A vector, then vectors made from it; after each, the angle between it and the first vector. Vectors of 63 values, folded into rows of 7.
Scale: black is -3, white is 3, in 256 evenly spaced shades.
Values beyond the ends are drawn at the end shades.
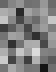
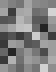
partly opposed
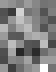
nearly opposite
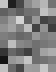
partly opposed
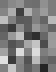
nearly parallel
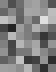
partly aligned
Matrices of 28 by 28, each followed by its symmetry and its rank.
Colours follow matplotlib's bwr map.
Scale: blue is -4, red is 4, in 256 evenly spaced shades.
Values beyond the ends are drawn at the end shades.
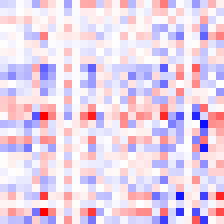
neither, rank three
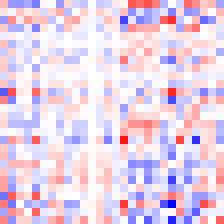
neither, rank three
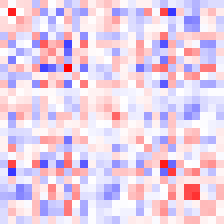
symmetric, rank three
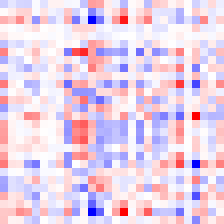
neither, rank three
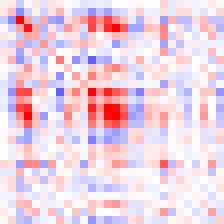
symmetric, rank three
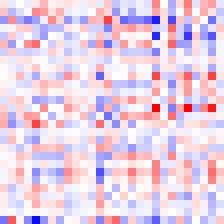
neither, rank three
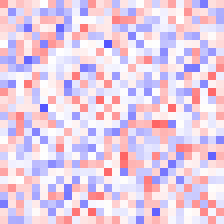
symmetric, full rank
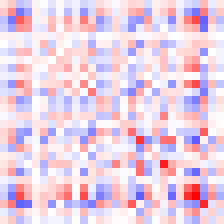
symmetric, rank three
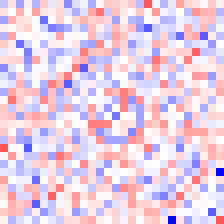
symmetric, full rank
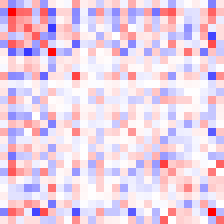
symmetric, rank three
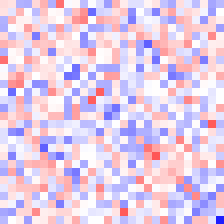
symmetric, full rank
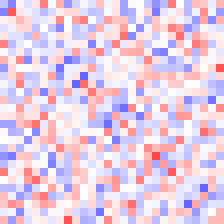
symmetric, full rank
